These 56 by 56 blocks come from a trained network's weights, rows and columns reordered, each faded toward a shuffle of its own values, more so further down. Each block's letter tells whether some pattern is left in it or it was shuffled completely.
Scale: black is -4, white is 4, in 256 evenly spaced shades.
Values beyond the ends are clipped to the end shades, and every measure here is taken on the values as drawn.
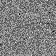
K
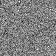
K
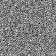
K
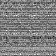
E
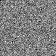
K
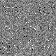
E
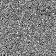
K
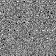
E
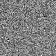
K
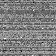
E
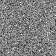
K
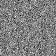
K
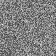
K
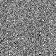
E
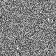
K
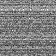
E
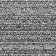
E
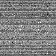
E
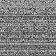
E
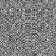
E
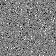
K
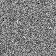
K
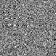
E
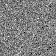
K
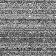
E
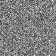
K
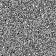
K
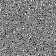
K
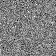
K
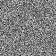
K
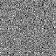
E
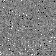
E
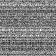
E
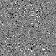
E
